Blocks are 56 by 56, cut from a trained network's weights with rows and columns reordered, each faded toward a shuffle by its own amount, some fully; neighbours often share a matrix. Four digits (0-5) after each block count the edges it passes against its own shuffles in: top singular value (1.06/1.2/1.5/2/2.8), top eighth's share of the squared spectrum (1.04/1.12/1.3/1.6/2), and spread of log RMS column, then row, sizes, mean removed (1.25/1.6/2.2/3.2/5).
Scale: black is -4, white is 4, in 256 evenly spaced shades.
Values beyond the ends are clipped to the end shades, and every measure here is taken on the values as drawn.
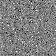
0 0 0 0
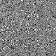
2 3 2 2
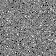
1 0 0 0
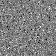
1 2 0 0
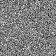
0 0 0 0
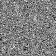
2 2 0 0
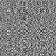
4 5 2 2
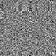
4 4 2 2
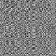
4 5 3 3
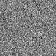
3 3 1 0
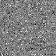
2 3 1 1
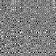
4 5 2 3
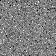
0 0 0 0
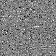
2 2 0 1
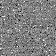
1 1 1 0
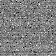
2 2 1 0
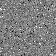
0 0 0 0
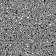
0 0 0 0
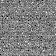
2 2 0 0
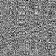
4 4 2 2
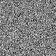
2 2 0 1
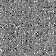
2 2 0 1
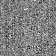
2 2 0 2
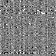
3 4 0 3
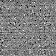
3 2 1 0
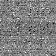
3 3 2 0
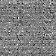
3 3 2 1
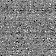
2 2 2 0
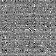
2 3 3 1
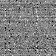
3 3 2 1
